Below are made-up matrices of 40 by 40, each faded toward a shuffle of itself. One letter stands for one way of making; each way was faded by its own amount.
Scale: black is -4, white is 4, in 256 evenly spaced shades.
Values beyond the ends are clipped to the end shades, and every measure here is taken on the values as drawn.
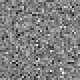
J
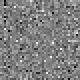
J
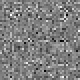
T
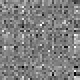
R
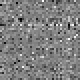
T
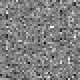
J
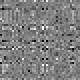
R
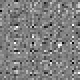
R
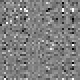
R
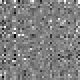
R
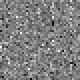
J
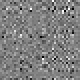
R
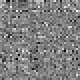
T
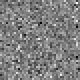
J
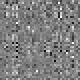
R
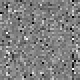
J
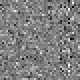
J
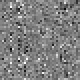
J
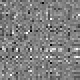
R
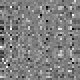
R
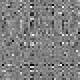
R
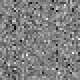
J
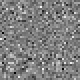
T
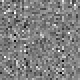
J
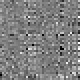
R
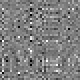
R
